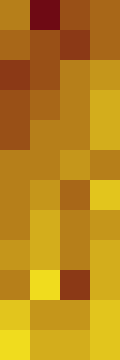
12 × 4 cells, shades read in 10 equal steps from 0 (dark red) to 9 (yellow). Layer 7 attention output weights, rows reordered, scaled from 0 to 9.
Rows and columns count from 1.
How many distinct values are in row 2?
3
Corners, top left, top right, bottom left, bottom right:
5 4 9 8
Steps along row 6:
same up down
